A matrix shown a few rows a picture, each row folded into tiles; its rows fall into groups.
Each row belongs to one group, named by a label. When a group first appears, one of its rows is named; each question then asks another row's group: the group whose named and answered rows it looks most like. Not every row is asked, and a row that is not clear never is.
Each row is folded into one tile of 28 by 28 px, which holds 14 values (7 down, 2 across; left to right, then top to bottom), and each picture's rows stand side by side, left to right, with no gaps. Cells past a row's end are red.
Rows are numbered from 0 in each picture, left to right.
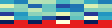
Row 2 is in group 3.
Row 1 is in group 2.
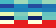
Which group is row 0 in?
3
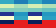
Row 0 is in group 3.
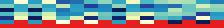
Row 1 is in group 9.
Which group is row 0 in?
9
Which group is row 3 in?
3
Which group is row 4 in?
9
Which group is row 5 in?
3
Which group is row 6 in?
2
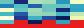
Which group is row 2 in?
9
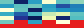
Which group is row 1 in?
9
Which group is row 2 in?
3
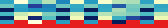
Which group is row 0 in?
9
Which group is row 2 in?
9
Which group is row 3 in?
9
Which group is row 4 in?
2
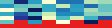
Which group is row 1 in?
9
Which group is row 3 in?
2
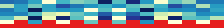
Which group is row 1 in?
9
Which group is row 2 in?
3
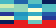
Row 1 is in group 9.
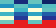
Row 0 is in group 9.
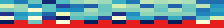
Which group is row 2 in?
3
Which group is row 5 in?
2
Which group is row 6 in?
2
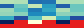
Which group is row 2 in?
2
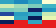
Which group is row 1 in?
9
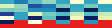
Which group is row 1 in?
3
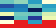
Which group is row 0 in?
3
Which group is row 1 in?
9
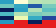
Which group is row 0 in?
9
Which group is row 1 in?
2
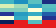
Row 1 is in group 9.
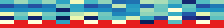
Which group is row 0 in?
3
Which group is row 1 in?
3
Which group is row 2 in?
9
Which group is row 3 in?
3
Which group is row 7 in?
3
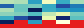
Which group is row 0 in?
2
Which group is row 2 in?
3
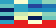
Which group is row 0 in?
9
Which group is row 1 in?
3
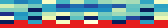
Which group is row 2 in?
3
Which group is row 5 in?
9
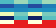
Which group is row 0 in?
3
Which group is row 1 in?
3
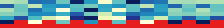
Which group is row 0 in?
2
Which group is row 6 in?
2
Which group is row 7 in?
2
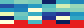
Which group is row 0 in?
3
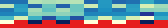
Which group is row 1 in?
2
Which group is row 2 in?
2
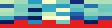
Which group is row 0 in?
2
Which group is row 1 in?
9
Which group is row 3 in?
2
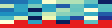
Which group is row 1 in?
9
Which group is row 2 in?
2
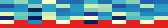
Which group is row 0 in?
3
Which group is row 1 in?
9
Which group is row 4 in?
3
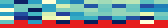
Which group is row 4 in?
2
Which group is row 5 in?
3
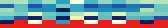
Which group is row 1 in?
3
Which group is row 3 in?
3
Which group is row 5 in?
2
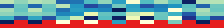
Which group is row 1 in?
2
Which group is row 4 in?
9
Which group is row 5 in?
3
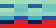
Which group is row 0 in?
2
